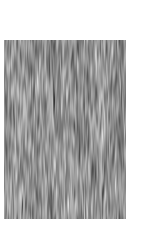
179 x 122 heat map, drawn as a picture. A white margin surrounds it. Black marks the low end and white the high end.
The grain runs up and down. The halves do not mirror each other. The values follow a bell shape. On average the colour sits 60% of the way up the scale.
